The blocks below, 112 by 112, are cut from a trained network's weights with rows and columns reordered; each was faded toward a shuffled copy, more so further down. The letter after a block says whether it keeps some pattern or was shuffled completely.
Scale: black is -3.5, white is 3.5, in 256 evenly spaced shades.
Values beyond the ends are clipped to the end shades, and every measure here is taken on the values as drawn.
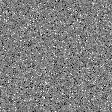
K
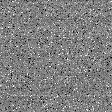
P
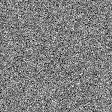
K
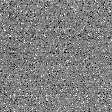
P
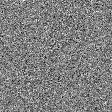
P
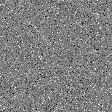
K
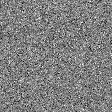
K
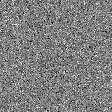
K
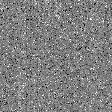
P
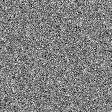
K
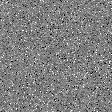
K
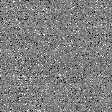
P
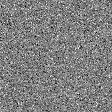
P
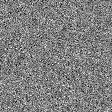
K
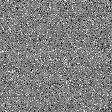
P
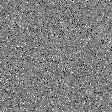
K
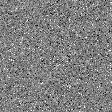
P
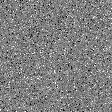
K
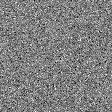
K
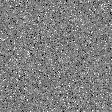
K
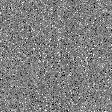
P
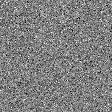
K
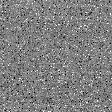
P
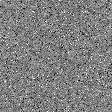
K
